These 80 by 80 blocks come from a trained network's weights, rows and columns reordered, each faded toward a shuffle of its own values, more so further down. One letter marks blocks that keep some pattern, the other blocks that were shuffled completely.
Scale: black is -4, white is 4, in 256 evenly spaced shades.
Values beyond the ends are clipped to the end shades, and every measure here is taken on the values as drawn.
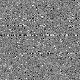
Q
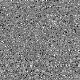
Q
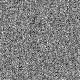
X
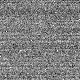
Q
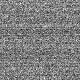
Q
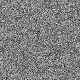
X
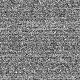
Q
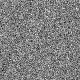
X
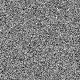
X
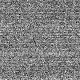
Q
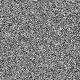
X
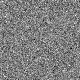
X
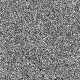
X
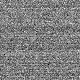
Q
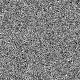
X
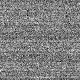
Q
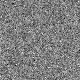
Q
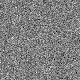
X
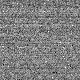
Q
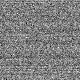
Q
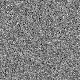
X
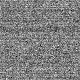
Q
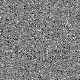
Q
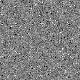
Q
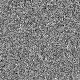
X
